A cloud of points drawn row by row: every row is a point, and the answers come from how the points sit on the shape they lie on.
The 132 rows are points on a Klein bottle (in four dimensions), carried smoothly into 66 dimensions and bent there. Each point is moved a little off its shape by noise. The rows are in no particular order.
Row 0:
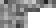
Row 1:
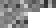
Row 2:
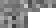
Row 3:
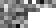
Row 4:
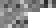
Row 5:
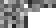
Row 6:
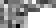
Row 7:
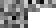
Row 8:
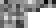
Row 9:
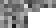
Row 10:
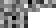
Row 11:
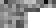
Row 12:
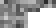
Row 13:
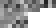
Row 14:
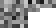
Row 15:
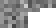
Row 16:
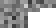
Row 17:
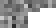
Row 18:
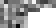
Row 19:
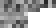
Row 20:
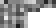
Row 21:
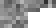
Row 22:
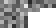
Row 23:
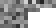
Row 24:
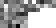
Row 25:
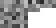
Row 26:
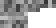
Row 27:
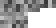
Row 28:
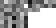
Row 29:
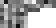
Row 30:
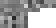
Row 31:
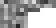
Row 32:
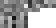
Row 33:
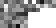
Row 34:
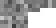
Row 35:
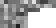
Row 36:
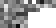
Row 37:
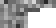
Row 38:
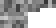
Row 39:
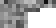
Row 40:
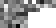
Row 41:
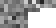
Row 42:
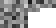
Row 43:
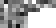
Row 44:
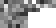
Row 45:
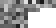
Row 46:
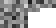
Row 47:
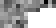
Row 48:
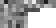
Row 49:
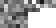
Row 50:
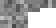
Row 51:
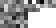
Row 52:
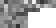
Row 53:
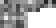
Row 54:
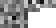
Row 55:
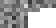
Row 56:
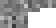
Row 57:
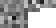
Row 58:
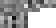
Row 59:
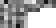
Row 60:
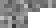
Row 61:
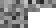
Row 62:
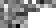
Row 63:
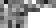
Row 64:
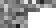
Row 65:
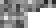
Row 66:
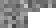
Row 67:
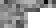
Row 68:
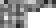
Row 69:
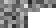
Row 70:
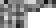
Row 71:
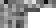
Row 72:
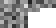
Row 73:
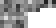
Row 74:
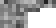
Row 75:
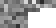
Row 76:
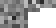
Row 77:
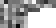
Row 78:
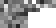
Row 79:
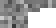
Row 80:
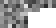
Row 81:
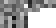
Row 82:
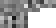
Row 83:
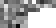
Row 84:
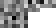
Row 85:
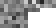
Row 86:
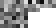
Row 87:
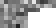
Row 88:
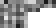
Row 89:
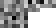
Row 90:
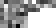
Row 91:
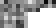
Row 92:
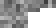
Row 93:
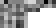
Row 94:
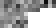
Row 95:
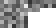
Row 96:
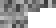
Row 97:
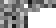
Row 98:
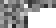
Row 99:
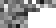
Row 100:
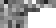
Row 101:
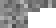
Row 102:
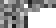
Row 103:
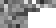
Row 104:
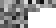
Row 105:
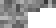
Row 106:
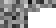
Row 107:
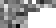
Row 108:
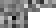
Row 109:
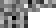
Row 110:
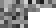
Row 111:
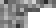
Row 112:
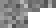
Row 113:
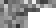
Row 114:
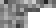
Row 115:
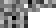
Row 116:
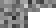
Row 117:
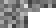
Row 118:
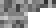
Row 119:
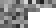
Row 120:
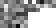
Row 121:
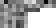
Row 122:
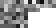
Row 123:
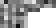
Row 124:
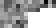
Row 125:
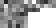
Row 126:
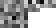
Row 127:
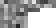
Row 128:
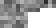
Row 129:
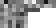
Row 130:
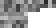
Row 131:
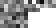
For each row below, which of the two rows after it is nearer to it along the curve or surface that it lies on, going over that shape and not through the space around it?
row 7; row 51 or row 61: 51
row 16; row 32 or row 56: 56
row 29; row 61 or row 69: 61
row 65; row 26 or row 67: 26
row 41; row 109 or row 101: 109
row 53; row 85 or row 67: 67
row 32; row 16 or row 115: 115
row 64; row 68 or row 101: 68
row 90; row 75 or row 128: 75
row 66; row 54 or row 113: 54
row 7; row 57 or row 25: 57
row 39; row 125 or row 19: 125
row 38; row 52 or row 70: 70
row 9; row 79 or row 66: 79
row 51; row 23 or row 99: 99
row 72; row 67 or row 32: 32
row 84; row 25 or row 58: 58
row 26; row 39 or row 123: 39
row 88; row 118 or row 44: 118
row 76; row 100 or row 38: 100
